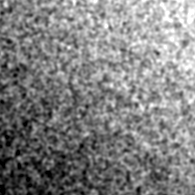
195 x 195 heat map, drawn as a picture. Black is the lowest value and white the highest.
Histogram: bell-shaped. Odd rows or columns: none. Lone odd cells: none. Ninth with the lowest average: bottom left. Ninth with the highest average: top right. Slope: up to the top right. Mirror symmetry: none.
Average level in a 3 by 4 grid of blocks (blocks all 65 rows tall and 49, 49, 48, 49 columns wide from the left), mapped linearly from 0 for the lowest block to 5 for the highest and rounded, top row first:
2 3 4 5
1 2 3 4
0 1 2 3
